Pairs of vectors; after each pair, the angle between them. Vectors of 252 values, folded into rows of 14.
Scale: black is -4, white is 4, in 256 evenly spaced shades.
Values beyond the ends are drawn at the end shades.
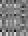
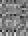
nearly parallel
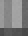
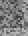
partly opposed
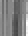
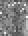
partly aligned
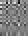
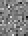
orthogonal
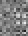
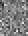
orthogonal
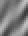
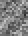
partly aligned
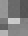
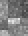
nearly parallel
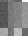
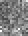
partly aligned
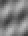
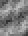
nearly parallel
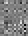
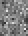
partly opposed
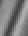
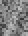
partly opposed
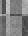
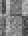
nearly parallel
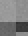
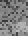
partly opposed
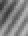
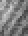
nearly opposite
